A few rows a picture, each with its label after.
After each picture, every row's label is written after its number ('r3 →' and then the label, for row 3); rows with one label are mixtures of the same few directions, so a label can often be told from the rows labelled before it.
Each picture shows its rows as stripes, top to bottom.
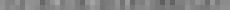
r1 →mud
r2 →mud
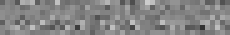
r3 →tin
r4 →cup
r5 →mud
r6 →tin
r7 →mud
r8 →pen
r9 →mud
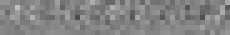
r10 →mud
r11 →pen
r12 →mud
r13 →pen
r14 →cup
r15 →pen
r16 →tin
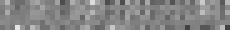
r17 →mud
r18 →mud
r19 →mud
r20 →cup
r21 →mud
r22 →pen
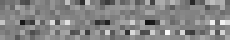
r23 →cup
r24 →pen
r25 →tin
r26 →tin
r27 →tin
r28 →tin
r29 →cup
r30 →pen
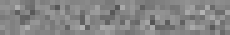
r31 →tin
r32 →tin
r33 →pen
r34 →cup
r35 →cup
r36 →cup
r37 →tin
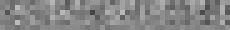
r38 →pen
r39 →pen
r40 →mud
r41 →tin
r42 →pen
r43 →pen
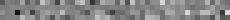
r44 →mud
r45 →cup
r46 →pen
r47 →tin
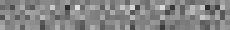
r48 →cup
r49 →pen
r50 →cup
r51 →mud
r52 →mud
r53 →mud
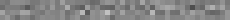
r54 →mud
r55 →cup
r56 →cup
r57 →pen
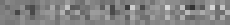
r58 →cup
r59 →cup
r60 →pen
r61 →cup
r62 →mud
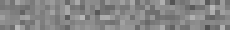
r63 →pen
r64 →cup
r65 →tin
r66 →cup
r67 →tin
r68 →pen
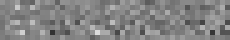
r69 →tin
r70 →pen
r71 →cup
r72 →cup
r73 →pen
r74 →mud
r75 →tin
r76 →mud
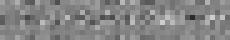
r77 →tin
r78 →mud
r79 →cup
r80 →cup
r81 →mud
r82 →tin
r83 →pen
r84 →tin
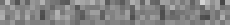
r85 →mud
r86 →pen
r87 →mud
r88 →mud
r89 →pen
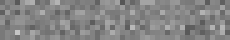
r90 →tin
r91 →mud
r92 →mud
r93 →tin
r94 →mud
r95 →cup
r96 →pen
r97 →tin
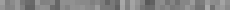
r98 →tin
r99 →tin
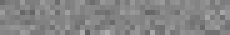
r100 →mud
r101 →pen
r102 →tin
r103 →pen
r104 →cup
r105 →pen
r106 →cup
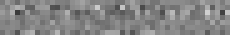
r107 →mud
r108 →tin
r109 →pen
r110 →pen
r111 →tin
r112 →cup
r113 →tin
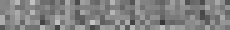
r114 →pen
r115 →pen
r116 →pen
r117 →mud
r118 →mud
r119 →mud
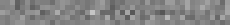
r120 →pen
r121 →pen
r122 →mud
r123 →cup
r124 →tin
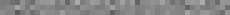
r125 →pen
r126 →pen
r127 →pen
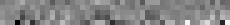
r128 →tin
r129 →pen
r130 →tin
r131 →tin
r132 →pen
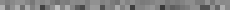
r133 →tin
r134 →mud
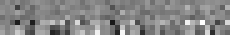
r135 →cup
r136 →pen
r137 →tin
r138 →cup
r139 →pen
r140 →tin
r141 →tin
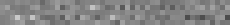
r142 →mud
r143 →mud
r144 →tin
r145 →pen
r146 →tin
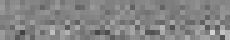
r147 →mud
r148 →mud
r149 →tin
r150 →pen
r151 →pen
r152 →pen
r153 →tin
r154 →pen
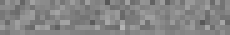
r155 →cup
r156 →pen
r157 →tin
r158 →tin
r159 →mud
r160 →tin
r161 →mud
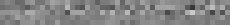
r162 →tin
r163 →cup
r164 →cup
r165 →pen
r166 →tin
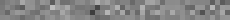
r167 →tin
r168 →tin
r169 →mud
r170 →tin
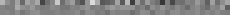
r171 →mud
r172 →pen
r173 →cup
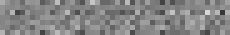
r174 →mud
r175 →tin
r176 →pen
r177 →pen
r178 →cup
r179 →pen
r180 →mud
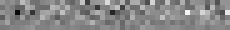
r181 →cup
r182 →tin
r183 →pen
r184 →mud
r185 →mud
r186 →tin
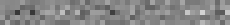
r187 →cup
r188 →tin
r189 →pen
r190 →mud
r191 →mud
